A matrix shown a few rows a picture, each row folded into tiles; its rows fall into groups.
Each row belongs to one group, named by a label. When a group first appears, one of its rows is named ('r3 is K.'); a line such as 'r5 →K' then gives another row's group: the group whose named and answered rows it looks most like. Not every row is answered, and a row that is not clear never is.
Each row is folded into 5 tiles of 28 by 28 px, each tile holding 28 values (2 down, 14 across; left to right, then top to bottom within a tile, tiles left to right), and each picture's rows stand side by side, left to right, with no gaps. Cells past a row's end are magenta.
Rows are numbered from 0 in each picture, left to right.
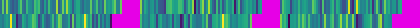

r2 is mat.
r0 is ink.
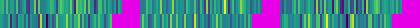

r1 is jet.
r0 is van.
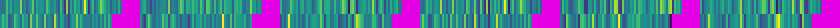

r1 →ink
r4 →ink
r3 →jet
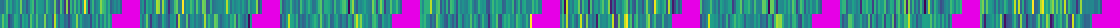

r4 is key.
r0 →jet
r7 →van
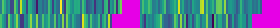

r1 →van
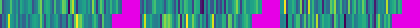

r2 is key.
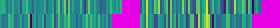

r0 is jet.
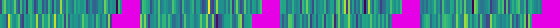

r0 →key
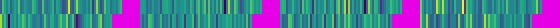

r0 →mat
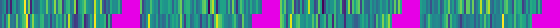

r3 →ink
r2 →key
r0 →ink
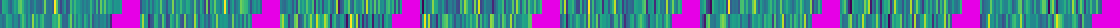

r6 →ink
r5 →ink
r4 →key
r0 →ink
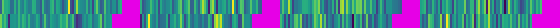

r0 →mat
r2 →van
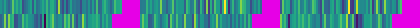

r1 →jet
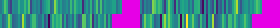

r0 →ink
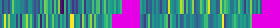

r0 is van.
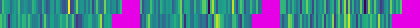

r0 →mat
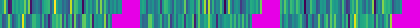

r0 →ink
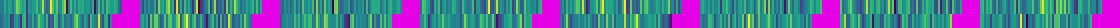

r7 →van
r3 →mat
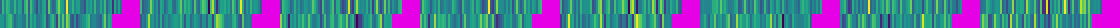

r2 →mat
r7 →jet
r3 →mat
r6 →ink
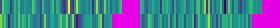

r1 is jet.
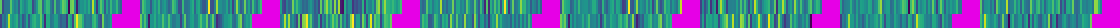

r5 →ink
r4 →mat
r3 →jet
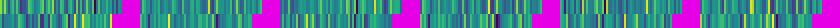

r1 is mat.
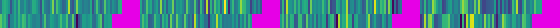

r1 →jet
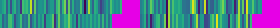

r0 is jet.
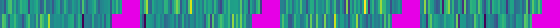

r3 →key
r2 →jet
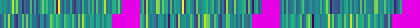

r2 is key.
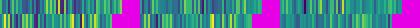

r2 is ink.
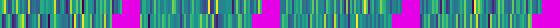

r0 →ink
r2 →jet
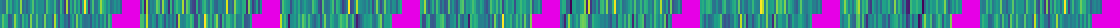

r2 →mat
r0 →jet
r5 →van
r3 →ink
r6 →ink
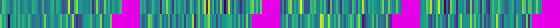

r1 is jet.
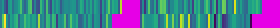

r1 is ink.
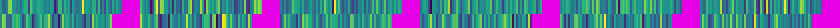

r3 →ink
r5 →jet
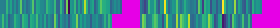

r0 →jet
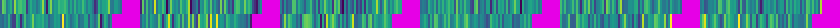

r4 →ink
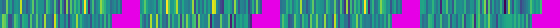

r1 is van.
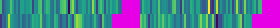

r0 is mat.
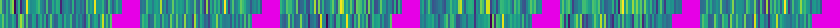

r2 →van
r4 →van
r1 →jet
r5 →jet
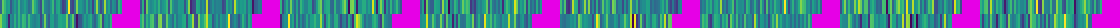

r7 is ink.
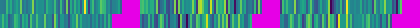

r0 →jet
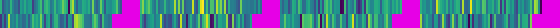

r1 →van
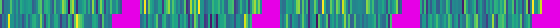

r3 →key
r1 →key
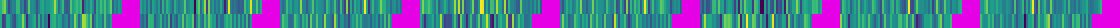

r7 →van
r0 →ink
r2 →jet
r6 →mat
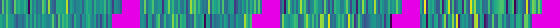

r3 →key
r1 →key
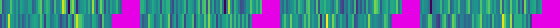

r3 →ink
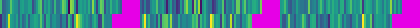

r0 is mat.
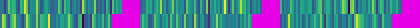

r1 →jet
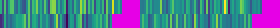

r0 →key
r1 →jet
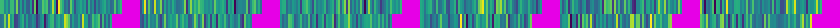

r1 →key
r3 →van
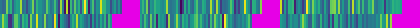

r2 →key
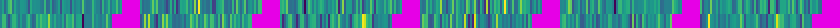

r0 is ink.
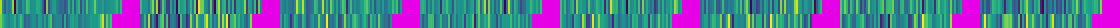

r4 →key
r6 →ink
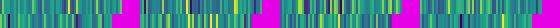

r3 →ink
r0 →mat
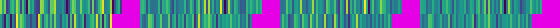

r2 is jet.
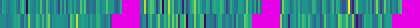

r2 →mat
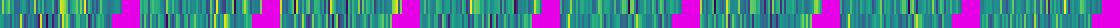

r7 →jet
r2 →key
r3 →key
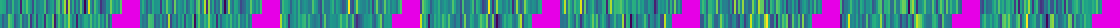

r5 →van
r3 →mat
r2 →mat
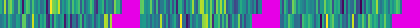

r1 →van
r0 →key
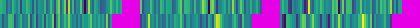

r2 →ink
